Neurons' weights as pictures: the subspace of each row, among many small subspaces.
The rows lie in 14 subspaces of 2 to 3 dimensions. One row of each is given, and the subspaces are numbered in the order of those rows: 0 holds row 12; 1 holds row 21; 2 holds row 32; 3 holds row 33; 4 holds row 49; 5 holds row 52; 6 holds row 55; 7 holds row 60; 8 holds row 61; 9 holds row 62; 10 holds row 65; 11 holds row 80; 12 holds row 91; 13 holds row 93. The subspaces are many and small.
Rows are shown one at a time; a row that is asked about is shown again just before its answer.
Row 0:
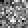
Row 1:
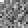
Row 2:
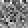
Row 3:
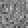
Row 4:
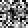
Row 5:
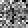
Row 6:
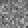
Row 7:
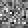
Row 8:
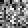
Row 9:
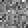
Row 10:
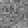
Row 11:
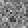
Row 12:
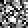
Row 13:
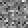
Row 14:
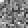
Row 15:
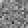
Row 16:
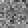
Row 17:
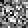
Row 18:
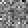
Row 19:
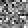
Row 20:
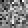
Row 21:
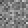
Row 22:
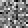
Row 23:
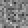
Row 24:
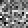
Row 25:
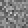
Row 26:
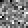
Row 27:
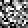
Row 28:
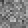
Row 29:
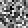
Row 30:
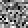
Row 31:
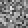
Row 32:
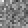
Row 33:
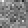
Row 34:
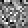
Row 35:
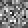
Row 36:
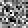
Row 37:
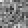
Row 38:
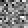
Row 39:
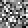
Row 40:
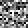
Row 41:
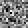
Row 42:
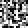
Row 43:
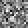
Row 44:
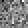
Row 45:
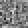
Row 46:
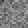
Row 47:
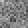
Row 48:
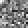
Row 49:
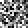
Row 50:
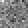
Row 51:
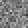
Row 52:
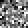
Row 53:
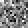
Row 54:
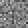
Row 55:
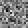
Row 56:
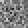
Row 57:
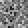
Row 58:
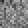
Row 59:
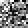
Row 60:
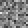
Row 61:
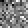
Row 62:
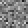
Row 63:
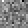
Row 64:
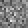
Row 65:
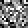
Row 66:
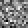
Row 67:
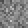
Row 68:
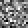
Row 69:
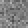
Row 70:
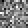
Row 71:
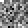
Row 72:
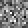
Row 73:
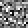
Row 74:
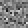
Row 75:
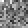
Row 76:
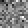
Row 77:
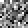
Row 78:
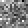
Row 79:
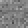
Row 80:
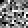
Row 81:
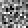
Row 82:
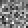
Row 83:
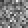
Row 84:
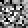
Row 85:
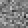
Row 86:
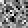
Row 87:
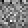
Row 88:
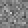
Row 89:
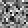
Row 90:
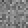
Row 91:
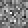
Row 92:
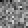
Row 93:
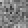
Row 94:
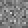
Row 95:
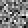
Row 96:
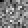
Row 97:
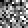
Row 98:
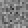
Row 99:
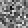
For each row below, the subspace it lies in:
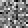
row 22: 7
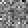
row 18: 9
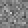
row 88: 12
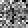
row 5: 1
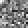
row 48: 11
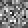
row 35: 12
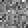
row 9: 10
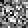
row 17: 6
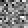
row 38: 8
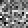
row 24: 4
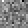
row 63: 0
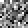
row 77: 4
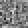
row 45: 7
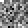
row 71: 4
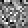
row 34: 10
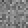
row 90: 10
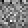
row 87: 10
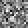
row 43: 0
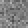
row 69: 7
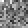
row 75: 2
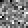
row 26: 5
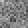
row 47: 3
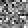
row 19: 8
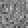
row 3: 13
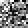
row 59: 6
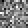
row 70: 7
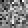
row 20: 0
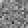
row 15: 5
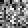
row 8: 2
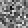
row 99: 11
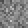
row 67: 4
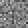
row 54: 7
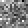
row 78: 3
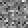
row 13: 9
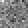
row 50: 6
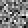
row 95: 8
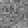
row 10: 13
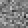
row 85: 11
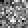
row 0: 6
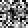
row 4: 9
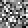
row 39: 3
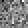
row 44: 0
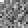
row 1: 4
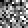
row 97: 8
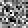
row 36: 6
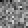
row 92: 13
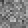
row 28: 3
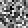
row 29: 11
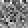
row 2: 10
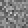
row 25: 7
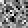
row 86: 0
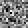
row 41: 6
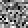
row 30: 10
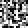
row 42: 7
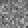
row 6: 13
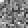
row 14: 11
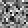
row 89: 0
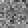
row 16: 1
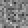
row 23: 7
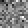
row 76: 8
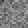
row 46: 2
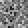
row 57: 4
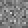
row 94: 12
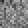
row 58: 2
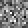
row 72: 12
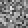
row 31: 11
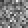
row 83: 8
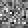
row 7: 12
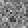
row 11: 3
